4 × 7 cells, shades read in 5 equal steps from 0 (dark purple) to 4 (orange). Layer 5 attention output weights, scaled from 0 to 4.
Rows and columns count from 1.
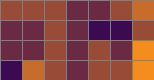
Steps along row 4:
up down down up same up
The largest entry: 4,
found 2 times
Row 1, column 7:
3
